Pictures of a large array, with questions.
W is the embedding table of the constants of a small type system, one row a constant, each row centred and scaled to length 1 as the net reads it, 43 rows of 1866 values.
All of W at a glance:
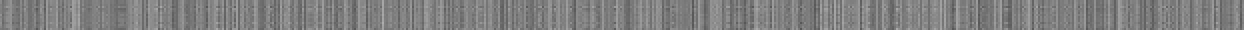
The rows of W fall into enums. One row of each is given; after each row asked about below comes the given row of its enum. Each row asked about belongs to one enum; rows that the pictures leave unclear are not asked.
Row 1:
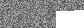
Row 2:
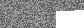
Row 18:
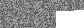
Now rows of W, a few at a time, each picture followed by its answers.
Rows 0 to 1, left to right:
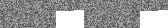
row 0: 18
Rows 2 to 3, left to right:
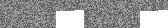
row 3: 18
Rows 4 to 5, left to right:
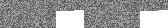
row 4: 1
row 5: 2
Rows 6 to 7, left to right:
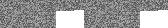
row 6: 2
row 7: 2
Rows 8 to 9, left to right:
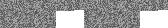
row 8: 18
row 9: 18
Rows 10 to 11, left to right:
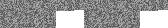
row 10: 18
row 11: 18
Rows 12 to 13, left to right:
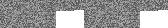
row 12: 2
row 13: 2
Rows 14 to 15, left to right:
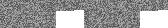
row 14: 2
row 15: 18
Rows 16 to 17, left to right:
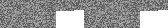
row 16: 2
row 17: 2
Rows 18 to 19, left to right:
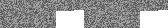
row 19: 2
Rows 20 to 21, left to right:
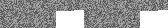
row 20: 18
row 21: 18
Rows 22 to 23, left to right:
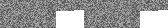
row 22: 1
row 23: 1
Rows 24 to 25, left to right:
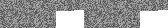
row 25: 18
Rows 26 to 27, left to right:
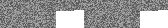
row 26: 2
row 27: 1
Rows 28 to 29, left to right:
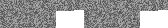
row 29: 18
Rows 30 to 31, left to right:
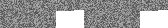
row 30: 18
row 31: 1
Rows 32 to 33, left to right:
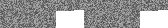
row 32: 18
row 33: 1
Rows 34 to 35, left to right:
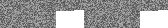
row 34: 2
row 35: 1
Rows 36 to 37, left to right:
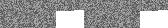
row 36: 18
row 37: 1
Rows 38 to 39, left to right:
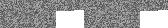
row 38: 18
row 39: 2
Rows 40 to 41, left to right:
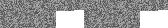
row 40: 18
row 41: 18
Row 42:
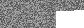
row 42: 2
